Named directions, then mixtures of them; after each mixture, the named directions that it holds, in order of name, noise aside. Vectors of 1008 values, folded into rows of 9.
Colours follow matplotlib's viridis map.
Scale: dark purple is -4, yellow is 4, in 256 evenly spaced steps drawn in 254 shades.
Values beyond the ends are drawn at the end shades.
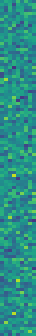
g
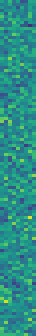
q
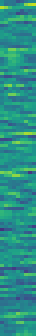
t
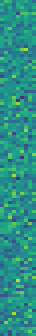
g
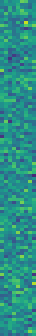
g, q, t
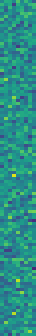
g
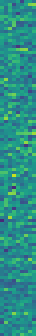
g, q, t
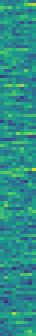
g, q, t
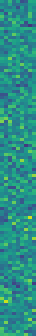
q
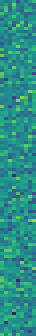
g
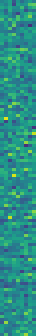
g, q, t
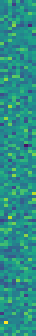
g, q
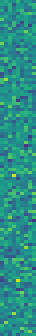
g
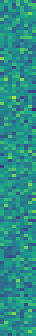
g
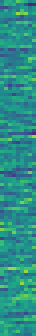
t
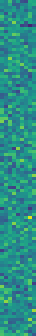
q
